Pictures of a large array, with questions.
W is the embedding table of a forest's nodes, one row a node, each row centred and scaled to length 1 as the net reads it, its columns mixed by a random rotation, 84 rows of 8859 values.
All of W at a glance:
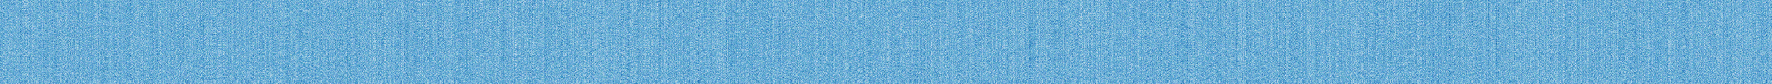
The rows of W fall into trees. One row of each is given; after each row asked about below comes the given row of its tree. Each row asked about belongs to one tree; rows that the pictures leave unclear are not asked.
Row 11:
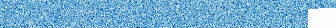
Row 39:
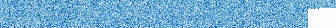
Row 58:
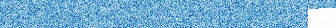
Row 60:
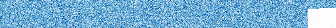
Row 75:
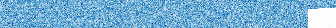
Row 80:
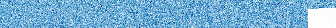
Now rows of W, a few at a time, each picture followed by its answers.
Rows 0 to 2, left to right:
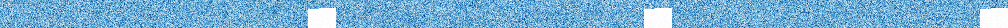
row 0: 75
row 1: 58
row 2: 80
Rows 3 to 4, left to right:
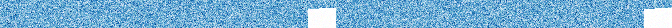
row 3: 75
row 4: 75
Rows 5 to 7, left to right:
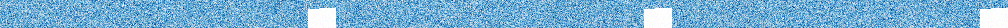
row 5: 75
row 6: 60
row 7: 75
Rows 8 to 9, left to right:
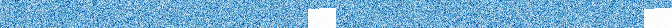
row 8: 39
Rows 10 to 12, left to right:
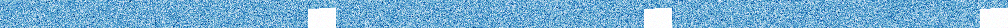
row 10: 11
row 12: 60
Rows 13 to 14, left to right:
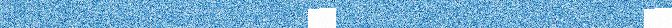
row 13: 39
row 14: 75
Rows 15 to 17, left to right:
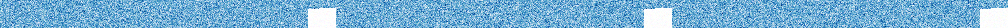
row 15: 39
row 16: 75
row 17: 75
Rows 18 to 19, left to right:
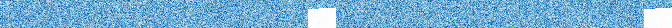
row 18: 60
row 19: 75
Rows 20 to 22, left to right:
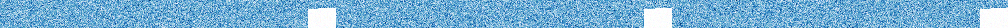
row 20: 58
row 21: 39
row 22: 75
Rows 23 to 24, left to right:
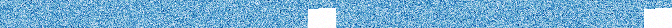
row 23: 58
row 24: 39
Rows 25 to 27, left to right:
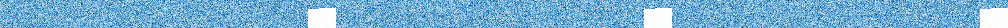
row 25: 75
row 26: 58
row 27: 60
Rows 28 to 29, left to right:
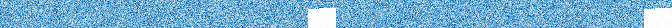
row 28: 80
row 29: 39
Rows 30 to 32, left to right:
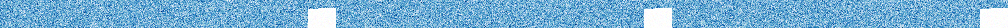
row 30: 58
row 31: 11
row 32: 11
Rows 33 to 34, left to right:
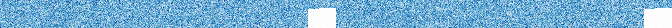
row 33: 39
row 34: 58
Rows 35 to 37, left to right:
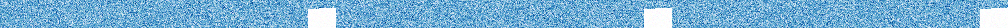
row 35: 80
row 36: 39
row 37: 75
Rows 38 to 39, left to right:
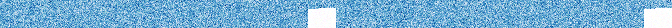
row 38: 58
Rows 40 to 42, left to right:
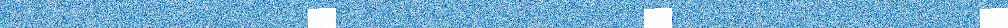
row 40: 60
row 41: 58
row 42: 60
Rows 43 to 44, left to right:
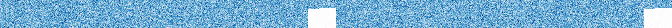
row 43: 39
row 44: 60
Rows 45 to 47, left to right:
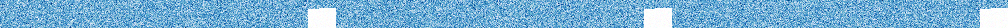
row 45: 60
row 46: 58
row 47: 60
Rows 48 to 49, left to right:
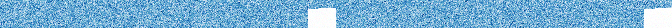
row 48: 58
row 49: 11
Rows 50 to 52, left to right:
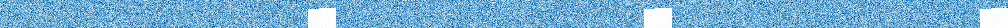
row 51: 60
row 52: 80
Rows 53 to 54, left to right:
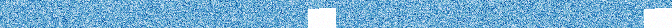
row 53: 60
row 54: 60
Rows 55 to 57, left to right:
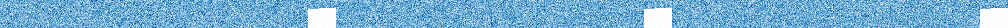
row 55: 75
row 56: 11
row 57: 58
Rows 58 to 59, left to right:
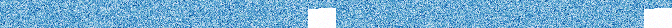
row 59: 58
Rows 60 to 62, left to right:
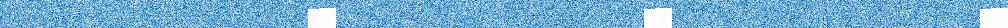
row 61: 39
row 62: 11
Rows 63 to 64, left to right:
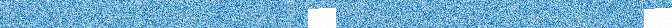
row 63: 60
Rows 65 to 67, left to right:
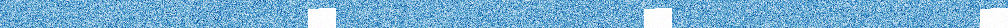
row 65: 60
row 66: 60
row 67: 58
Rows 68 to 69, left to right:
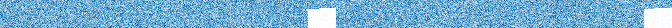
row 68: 75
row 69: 60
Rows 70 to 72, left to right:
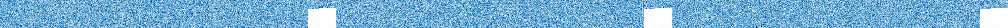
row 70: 80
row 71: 75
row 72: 11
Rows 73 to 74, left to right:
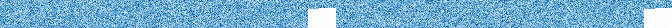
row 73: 58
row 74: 75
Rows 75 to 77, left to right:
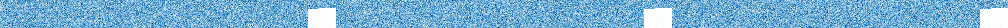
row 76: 60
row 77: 11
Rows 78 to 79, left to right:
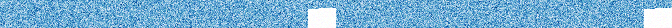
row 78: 58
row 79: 75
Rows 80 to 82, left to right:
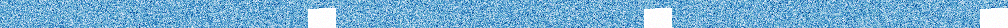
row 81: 80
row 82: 80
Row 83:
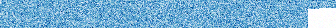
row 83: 39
